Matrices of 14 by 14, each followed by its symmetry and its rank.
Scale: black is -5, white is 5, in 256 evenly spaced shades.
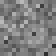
symmetric, full rank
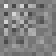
symmetric, rank three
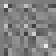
symmetric, rank three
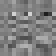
neither, rank two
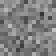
neither, full rank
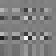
neither, rank one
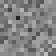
symmetric, full rank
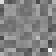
symmetric, rank three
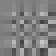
symmetric, rank one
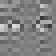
neither, rank two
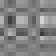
neither, rank one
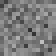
symmetric, full rank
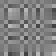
symmetric, rank one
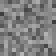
neither, full rank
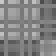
symmetric, rank one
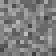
neither, full rank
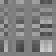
neither, rank one
